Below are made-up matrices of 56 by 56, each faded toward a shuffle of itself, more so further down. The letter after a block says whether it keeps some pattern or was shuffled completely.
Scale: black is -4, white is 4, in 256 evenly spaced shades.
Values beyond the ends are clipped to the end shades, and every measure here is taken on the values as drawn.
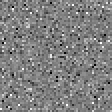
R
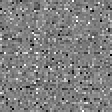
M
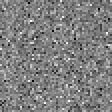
R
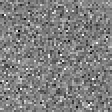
R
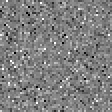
R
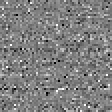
M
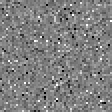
R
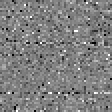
M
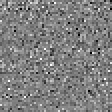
M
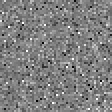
R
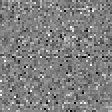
M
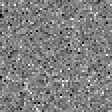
R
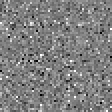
M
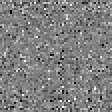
M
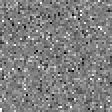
R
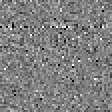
M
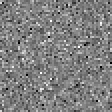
R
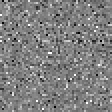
M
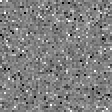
R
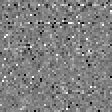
M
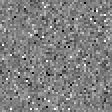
R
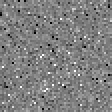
R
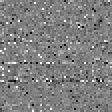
M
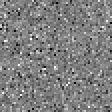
R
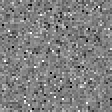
R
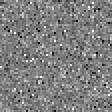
R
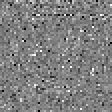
M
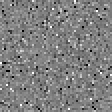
R
